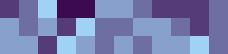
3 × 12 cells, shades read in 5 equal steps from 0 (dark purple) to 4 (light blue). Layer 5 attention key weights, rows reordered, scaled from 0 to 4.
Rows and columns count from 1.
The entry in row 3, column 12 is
2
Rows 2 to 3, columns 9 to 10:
3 2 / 3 3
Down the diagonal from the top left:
1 2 1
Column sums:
7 7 8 5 7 7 8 7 7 6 6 6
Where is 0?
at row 1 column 4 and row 1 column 5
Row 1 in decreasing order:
4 3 3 2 2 2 1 1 1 1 0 0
